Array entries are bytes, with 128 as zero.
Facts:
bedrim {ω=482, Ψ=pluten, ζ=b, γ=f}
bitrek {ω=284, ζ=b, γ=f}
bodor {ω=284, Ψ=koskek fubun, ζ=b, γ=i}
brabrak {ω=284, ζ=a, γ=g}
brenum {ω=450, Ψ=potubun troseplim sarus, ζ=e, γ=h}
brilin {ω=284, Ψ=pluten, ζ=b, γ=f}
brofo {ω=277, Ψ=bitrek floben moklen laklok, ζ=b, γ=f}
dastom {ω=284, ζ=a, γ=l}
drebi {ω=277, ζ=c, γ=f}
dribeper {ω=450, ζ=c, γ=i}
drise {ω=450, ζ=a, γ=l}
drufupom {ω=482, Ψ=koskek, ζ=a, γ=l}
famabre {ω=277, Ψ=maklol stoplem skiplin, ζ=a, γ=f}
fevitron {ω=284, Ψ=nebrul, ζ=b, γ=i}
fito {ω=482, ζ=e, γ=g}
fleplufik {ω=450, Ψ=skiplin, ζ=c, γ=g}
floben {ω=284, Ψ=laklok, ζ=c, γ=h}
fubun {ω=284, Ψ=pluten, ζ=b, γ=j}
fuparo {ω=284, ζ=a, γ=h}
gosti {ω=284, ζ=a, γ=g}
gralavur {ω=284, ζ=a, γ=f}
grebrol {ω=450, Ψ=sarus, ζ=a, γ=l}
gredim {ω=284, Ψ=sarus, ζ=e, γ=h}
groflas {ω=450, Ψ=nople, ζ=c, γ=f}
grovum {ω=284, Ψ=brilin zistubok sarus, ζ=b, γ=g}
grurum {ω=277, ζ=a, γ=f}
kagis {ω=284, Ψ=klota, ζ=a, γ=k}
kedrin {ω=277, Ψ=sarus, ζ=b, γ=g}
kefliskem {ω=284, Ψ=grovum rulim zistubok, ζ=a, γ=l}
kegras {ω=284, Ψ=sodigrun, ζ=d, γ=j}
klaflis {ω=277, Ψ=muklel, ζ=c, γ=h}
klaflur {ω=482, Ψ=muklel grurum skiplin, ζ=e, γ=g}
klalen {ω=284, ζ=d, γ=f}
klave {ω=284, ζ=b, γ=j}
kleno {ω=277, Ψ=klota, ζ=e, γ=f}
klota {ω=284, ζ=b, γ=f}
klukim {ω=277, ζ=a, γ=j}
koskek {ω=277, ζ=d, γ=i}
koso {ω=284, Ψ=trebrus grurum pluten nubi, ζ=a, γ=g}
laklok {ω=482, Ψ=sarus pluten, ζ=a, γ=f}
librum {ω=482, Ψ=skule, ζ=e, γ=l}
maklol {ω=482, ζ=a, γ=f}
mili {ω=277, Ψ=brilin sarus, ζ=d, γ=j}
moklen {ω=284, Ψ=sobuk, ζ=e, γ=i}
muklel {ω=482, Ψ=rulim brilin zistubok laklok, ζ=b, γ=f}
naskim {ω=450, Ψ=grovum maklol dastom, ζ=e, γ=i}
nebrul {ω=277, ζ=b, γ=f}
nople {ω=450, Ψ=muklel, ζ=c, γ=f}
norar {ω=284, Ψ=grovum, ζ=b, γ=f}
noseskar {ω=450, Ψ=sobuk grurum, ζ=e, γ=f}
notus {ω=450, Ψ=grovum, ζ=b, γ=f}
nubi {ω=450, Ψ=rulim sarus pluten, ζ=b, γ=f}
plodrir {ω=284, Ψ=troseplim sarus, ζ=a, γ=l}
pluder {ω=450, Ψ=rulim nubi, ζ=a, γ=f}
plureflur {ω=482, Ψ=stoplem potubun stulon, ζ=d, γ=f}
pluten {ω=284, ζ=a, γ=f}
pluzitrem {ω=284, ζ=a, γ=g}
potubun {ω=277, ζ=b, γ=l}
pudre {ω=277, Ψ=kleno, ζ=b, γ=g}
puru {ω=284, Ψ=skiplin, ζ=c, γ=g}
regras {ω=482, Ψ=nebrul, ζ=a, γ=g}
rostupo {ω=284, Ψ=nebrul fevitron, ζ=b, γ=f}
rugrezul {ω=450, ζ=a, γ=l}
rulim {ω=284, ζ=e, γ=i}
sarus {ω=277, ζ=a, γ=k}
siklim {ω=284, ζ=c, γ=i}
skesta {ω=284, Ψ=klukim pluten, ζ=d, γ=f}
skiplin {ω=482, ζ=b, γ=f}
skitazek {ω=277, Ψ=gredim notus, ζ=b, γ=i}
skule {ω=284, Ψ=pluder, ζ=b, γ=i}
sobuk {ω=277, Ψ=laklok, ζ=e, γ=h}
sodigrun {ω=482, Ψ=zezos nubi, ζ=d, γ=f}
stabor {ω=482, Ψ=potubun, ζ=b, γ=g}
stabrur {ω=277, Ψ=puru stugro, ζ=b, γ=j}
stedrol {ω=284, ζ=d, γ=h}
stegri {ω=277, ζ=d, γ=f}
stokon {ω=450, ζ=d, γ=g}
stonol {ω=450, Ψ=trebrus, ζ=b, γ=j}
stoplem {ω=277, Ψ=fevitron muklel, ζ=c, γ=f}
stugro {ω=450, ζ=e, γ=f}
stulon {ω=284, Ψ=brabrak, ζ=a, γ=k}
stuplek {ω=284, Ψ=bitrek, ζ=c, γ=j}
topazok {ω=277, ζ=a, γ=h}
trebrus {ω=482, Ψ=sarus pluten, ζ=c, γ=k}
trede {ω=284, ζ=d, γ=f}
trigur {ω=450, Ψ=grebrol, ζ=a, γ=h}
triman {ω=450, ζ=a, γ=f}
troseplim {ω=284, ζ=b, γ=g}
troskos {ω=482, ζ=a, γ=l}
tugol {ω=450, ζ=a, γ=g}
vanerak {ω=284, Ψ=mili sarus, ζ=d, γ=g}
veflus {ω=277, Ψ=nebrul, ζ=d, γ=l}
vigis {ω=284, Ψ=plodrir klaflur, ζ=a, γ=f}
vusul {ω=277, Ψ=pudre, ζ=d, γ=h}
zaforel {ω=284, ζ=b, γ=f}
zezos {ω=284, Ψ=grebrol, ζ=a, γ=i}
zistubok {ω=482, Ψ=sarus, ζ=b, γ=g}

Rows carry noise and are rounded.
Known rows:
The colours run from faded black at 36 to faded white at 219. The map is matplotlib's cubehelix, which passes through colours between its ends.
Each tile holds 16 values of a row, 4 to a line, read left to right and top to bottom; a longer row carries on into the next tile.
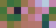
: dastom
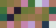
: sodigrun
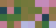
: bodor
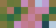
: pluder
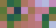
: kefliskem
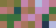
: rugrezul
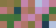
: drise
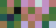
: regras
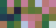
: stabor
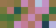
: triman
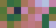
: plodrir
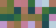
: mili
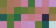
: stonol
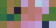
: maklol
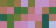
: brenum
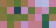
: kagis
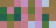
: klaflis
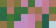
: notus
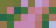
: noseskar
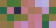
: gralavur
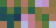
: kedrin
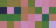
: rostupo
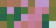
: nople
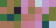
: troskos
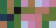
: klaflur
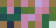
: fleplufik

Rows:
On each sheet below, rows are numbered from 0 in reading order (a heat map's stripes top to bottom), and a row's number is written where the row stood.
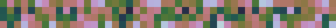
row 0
pudre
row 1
drebi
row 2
koso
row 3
kegras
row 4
veflus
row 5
siklim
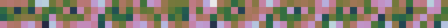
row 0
koskek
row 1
fuparo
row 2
brofo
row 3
sarus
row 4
gredim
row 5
stuplek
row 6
klave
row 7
tugol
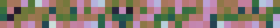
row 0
plureflur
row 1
topazok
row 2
puru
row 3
dribeper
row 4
vusul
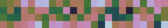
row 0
famabre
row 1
stedrol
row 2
skiplin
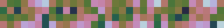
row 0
zezos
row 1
klota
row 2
sobuk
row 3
laklok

